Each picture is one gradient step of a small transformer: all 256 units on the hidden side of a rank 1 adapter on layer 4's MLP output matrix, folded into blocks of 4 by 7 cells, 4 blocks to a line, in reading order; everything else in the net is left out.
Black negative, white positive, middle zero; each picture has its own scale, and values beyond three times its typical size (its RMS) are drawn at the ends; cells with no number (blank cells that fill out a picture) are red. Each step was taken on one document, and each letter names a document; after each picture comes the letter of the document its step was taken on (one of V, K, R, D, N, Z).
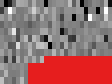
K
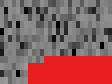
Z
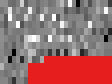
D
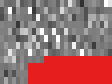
K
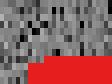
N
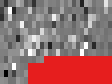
K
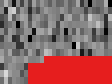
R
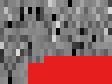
Z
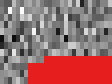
R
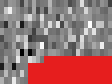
D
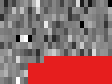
N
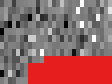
Z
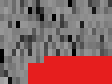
R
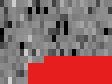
Z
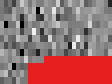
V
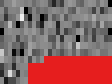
Z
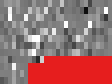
D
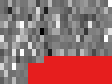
D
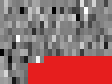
N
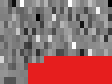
V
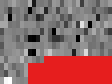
Z
